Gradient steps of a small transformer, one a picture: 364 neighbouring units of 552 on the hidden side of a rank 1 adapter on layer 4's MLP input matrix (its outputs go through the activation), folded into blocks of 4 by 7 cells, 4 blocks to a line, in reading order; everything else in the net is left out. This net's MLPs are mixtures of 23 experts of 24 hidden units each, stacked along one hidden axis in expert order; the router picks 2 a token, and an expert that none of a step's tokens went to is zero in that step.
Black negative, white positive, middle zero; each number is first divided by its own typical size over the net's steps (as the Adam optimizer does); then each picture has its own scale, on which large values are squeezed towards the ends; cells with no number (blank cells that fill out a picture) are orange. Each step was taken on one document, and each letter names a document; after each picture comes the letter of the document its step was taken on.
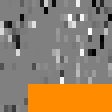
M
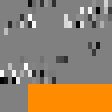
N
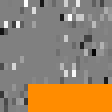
M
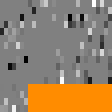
M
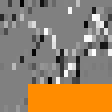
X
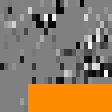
X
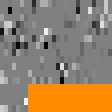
M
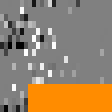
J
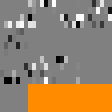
N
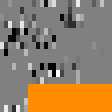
J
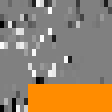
J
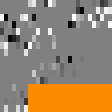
J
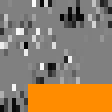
J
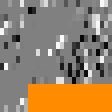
X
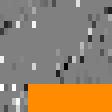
M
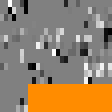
X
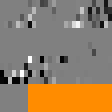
N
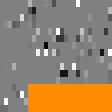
M
